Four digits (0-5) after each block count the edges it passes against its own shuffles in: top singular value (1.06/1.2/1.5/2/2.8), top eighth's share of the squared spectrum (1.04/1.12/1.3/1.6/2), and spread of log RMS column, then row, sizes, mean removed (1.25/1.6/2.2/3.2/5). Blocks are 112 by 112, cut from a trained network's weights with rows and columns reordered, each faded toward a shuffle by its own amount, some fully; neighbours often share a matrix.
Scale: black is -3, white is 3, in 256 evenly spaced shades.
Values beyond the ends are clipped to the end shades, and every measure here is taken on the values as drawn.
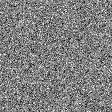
0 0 0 0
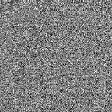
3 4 2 1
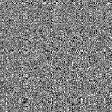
4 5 3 3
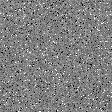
0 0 0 0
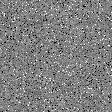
0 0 0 0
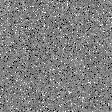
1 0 0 0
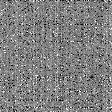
3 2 0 2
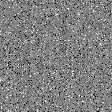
1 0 0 1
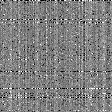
4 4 1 3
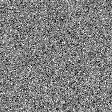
1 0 0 0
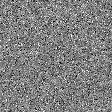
1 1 0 0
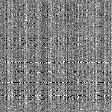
5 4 2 4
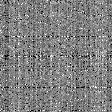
4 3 1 3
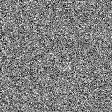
3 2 0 0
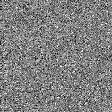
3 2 1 0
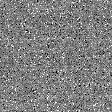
1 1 1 0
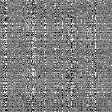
4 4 4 1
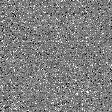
2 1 1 0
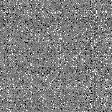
2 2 2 0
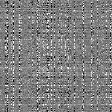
4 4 4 1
